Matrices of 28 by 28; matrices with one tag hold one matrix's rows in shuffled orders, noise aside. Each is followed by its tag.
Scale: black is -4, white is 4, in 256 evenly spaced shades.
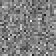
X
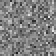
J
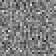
X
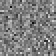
J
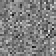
J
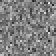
J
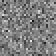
X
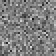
X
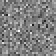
X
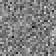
J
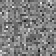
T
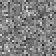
T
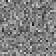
X
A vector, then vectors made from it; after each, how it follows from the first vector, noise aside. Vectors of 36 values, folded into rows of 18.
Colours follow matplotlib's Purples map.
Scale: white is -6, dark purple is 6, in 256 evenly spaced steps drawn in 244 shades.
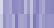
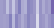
wrapped around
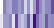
scaled up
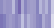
reversed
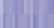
shrunk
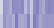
copied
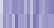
copied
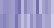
reversed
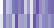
scaled up
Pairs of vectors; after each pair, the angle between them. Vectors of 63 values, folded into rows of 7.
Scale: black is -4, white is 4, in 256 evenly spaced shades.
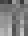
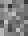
orthogonal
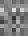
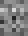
nearly parallel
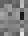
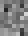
partly opposed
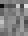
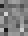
partly aligned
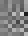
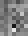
partly aligned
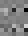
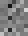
partly opposed
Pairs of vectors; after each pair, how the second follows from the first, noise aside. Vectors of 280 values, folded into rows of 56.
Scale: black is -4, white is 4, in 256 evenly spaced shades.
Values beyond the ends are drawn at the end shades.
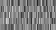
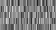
copied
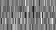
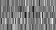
copied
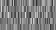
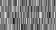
shuffled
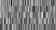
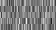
shuffled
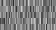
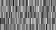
copied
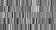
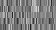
copied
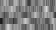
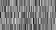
shuffled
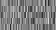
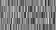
copied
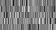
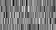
copied
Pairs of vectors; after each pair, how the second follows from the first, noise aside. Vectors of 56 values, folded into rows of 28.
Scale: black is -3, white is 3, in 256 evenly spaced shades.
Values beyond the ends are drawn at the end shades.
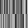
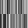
shuffled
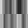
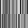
sign-scrambled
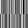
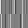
partly zeroed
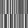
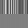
partly zeroed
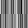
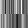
sign-scrambled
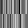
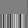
partly zeroed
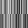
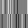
partly zeroed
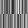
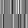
partly zeroed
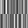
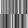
shuffled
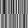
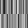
sign-scrambled
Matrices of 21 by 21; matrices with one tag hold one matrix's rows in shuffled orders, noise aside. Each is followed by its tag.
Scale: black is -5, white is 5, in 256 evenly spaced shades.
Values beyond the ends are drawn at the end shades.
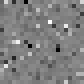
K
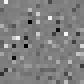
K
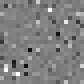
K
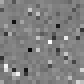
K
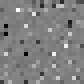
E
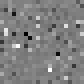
K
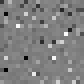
E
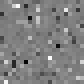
K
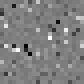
K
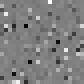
K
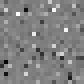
E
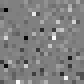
E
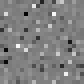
E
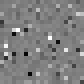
K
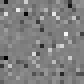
E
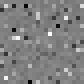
K
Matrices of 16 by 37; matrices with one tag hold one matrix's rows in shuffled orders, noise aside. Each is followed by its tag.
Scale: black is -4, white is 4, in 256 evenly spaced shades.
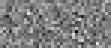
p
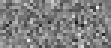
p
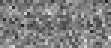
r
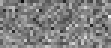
r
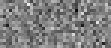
p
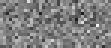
p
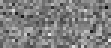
r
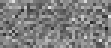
r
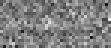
r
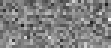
r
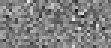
p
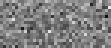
r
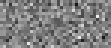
p
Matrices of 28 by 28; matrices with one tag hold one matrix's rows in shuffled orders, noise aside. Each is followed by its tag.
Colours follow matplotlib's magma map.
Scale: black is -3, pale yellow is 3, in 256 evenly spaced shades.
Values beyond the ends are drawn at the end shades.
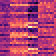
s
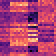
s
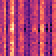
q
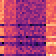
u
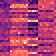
s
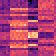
s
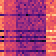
u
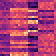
s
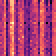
q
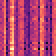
q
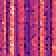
q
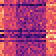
u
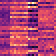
s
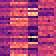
s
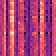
q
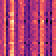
q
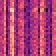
q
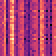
q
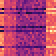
u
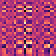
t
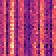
q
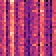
q
